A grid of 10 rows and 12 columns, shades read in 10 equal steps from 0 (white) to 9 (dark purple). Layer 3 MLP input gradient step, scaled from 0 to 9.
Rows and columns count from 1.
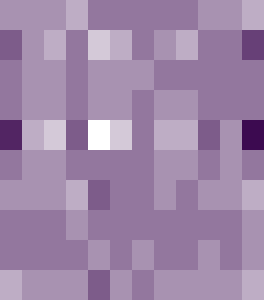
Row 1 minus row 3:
-1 0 0 -2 1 1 1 0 0 -1 -1 -2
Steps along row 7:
same same down up down same down up down same down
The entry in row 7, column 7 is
5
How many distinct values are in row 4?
2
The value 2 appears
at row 2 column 5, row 5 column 3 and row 5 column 6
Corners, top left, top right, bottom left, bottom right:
4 3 3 3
